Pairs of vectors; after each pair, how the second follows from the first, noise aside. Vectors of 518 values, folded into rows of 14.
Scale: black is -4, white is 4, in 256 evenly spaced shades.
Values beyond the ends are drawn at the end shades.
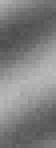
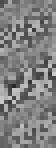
sign-scrambled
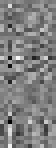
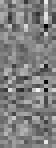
reversed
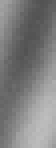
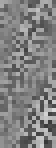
sign-scrambled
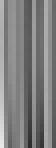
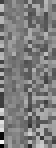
sign-scrambled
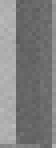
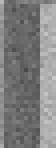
reversed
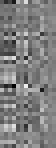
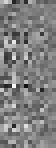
sign-scrambled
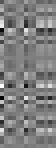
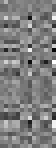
reversed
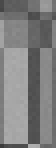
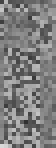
sign-scrambled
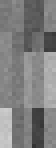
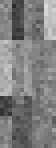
reversed
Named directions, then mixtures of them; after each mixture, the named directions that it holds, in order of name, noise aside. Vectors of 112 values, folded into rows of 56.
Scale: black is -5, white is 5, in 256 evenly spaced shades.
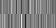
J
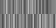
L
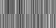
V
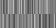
L, V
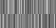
L, V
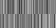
L, V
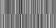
J, V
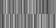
L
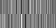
J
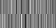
J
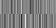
J, L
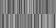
L, V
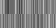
V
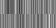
V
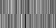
J, V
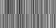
V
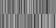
L, V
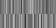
J, L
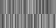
L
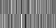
J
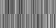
V
